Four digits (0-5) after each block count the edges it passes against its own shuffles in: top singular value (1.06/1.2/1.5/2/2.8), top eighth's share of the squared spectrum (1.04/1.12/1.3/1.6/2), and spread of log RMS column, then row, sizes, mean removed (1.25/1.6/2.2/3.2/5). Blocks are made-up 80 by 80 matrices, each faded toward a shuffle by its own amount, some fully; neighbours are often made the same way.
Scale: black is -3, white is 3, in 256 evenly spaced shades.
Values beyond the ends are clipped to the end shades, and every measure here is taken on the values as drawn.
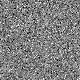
0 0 0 0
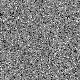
0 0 0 0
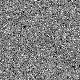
0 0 0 0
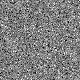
0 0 0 0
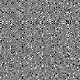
4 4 2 2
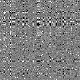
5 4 3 3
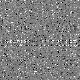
3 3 1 2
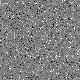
2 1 0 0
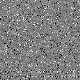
3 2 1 1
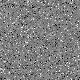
1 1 0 0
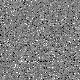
3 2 0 1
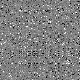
3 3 1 2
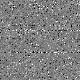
3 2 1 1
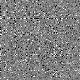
4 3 2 2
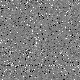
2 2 0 1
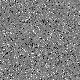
1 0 0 0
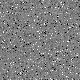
1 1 0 0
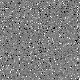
3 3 1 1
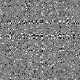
4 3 2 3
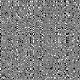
4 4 3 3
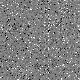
2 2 0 0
